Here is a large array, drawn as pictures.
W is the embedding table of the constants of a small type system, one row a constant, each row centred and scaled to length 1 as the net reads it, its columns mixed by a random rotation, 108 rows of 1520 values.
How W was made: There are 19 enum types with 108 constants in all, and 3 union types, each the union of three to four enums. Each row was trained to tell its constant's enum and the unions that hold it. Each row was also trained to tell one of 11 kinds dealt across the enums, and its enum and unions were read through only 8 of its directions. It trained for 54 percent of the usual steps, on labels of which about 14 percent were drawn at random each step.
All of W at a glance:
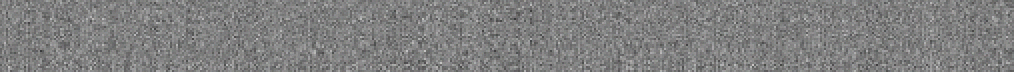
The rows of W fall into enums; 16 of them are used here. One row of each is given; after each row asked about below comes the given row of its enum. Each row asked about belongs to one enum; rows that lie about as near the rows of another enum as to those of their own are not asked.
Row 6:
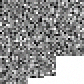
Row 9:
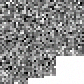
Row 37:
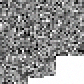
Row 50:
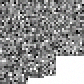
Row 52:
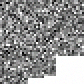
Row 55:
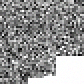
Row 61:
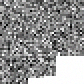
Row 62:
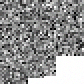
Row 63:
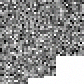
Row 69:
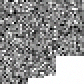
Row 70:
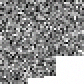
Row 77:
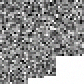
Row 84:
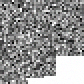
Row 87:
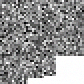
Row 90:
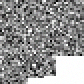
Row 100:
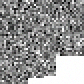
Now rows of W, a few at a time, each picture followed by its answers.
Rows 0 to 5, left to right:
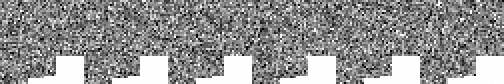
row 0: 100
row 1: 63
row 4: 84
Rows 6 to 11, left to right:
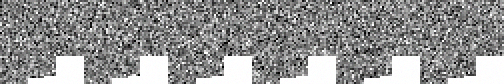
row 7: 61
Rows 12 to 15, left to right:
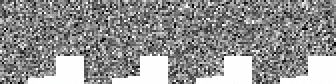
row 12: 69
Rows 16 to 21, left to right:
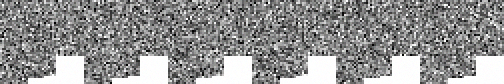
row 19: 50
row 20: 6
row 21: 6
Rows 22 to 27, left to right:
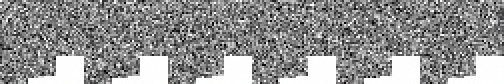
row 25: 84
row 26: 100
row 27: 69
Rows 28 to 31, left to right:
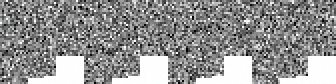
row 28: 52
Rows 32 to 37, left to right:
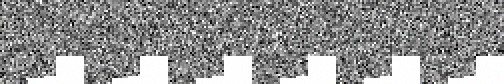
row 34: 52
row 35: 90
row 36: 90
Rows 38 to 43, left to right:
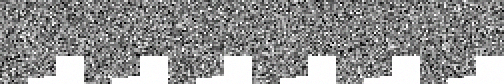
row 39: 70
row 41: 63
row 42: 70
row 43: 90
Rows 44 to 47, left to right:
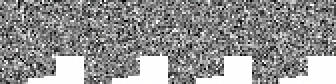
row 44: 100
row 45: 69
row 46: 77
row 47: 84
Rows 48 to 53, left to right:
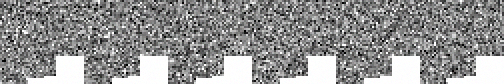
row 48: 70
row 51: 63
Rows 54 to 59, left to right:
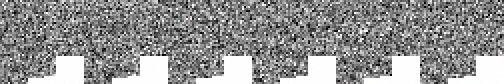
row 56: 90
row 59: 77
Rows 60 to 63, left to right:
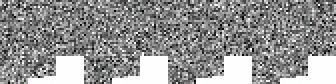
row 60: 84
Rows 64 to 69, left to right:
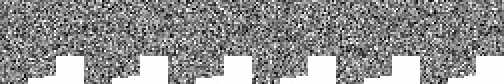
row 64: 62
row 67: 69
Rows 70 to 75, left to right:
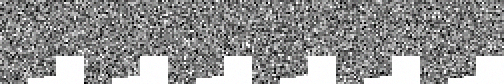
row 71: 62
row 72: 6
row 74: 63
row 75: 77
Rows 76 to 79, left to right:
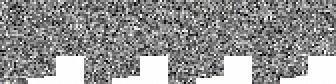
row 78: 77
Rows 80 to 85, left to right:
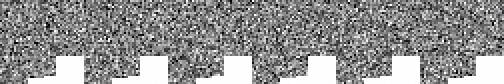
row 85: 63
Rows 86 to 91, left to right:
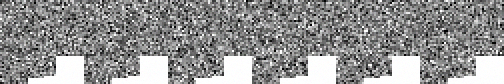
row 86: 55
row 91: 100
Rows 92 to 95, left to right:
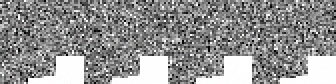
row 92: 55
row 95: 90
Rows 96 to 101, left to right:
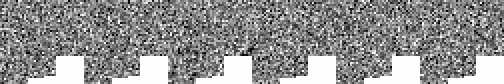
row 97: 6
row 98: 6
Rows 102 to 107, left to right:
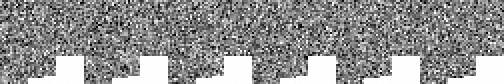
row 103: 100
